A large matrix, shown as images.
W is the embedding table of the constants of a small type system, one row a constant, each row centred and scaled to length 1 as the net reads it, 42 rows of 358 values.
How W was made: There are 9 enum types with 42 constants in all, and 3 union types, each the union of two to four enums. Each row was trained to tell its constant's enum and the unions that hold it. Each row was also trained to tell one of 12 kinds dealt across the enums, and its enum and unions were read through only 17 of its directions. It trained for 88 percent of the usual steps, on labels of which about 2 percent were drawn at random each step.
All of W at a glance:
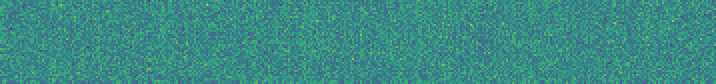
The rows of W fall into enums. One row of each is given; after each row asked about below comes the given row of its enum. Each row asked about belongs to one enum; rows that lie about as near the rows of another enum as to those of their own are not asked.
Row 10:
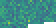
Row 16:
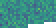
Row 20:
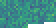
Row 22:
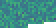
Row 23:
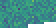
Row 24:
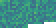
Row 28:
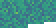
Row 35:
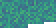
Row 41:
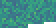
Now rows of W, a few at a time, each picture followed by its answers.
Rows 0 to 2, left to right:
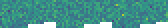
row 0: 24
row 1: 22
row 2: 23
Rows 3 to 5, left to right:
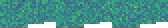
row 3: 24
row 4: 41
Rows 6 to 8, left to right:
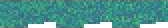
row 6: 22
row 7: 20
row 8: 41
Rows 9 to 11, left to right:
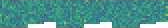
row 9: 22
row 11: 28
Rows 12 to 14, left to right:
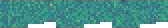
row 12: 35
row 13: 35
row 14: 20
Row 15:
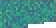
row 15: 35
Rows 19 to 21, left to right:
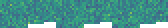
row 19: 16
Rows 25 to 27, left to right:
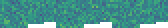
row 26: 35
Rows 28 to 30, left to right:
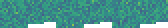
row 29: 24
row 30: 35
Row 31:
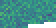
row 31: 22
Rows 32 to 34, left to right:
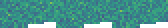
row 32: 16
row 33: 23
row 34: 16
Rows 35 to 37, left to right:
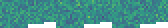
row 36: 23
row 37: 24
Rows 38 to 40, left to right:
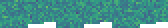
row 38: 41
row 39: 16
